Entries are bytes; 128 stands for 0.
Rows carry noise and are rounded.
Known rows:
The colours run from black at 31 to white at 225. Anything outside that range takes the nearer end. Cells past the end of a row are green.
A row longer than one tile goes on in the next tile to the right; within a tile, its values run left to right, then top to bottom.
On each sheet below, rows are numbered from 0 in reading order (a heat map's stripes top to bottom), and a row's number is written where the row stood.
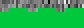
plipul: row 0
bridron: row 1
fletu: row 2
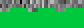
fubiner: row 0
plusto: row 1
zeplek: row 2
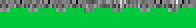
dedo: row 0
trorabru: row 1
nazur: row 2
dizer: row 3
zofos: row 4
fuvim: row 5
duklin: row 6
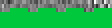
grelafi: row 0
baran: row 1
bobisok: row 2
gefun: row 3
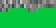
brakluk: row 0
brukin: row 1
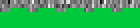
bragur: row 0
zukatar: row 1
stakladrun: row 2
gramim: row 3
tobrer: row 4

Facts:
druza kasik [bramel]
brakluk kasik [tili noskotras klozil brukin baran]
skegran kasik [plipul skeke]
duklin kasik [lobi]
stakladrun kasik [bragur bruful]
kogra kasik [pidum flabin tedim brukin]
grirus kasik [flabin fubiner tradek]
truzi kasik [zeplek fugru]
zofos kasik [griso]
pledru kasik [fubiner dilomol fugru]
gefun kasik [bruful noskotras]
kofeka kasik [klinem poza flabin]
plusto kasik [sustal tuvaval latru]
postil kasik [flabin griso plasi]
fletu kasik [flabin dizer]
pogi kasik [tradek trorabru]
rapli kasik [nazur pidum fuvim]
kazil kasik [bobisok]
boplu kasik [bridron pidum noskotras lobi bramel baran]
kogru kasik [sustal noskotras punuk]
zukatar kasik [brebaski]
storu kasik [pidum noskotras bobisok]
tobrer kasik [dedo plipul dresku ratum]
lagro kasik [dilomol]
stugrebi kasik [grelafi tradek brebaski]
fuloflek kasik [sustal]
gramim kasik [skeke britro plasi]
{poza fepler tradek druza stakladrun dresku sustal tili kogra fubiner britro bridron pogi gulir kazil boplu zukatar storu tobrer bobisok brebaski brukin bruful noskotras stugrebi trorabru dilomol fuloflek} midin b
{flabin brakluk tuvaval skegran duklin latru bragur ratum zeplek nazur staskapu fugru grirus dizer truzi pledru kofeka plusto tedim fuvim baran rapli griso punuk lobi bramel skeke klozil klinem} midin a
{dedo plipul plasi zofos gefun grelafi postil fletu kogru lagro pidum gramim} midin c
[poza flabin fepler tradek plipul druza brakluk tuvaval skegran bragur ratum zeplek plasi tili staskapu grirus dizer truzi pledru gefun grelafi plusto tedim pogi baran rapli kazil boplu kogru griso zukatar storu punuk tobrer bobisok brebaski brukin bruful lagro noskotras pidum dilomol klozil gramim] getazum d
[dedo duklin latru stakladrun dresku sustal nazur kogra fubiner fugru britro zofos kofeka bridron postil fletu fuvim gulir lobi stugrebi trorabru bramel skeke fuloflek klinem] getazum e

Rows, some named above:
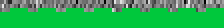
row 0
tradek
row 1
zofos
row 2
trorabru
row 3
trorabru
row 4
fuloflek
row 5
rapli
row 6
skegran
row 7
bruful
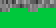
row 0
pidum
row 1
zeplek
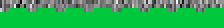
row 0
sustal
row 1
brebaski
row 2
pidum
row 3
ratum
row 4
pogi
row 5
boplu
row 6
kogra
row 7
brakluk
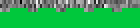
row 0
fugru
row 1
postil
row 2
kogru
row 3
stugrebi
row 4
plasi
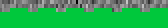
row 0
ratum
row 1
tuvaval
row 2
fubiner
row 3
grelafi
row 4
griso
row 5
grelafi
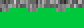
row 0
griso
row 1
punuk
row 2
dilomol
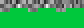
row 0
pledru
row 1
pledru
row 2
skeke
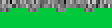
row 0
grirus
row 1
kazil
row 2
bragur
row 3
storu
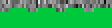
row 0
druza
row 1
noskotras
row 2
flabin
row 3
klinem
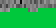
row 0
gulir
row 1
bobisok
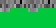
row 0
latru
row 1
klinem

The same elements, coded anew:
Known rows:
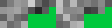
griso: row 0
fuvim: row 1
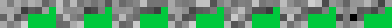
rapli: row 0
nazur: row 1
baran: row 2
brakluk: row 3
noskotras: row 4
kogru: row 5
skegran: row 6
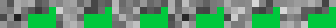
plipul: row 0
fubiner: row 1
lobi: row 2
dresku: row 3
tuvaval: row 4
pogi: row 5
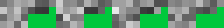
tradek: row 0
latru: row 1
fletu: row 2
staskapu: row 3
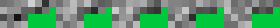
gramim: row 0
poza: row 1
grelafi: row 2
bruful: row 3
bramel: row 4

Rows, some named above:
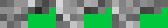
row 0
plasi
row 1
fuloflek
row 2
gulir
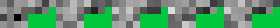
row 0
skegran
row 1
flabin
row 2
tradek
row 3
postil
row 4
klinem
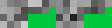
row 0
brakluk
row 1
ratum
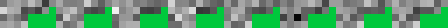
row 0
grirus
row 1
punuk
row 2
trorabru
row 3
sustal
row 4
pidum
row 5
skegran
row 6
druza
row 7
storu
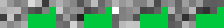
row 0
plusto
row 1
stakladrun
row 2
stugrebi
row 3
skeke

